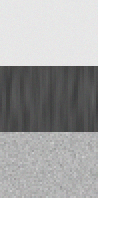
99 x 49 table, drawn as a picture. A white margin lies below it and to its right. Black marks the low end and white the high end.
It is made of 3 by 1 panels. Panel 1,1: very high, flat. Panel 2,1: low, streaked downward, faint in contrast. Panel 3,1: high, fine-grained, faint in contrast.
